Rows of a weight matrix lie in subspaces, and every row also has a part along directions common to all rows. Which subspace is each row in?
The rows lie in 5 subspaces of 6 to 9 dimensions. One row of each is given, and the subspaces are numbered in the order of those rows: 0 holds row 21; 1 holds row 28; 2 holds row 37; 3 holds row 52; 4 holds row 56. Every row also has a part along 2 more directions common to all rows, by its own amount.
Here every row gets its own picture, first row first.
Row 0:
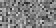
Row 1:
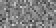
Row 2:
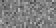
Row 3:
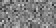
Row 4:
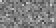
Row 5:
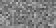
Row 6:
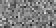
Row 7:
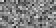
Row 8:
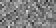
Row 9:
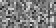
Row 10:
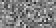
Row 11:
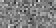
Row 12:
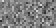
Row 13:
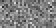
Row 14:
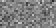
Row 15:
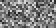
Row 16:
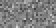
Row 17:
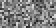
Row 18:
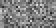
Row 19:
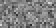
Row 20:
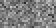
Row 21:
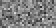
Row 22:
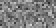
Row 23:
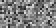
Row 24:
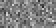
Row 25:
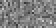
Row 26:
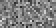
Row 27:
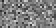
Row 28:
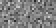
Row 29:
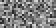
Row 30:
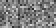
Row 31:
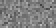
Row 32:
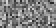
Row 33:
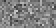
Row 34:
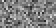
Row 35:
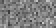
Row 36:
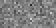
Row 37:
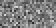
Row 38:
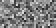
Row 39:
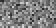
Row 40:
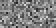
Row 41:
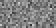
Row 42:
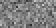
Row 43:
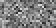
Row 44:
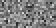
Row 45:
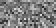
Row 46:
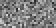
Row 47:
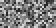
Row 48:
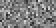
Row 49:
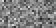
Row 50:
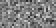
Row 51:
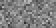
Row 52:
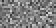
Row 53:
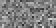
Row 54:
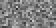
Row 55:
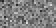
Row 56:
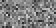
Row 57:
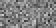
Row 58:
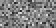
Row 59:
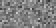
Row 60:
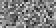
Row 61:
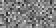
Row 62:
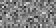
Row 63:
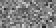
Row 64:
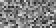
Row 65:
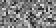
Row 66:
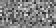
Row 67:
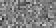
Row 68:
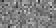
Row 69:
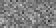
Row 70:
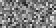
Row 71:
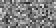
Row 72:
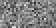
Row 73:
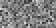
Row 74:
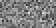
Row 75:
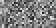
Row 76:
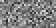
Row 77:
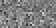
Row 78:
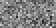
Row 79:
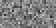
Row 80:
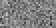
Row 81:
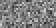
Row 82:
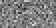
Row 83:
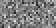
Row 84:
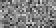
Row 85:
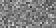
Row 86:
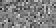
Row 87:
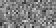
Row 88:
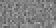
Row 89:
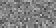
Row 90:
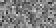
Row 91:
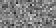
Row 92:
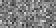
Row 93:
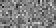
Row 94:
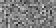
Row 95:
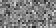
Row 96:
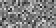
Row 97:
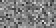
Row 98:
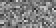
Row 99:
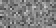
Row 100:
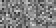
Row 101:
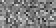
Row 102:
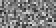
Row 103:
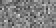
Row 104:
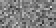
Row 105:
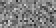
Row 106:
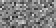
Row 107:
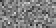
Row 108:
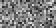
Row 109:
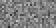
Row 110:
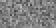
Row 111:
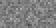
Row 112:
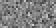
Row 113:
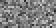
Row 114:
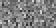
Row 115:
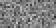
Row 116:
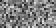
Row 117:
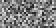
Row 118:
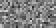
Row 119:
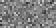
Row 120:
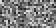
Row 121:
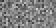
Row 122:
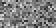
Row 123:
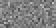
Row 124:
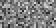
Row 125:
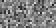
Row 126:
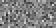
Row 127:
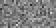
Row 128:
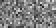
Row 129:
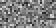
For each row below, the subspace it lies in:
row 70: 3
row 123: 4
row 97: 3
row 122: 3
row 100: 1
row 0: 0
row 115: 2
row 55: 2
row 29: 3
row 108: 2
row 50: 1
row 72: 4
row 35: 1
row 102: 0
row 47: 3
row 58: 3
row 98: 3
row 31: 4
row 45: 3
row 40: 1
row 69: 3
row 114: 0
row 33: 2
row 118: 1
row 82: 0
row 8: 1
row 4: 3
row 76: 3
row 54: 4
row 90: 1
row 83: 2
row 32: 4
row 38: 3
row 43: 3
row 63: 3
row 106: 2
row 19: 1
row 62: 2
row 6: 4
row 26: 4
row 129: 2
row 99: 0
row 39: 2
